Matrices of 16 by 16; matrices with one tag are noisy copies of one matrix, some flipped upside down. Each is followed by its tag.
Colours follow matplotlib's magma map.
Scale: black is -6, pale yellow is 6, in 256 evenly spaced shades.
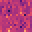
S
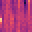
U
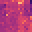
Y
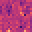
S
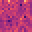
S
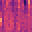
U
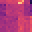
Y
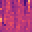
U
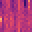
U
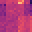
Y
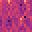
S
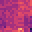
Y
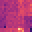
Y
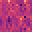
S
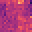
Y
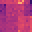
Y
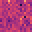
S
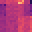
Y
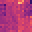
Y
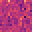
S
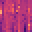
U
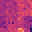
Y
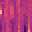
U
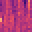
U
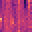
U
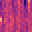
U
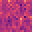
S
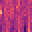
U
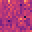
S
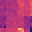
Y
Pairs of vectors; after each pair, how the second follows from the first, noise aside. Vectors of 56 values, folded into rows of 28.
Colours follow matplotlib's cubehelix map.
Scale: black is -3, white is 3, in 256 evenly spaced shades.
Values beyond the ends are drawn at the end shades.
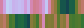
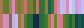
wrapped around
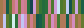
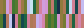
negated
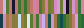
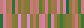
shrunk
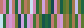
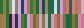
shuffled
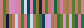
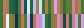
negated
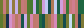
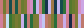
negated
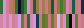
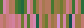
shrunk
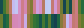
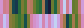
negated
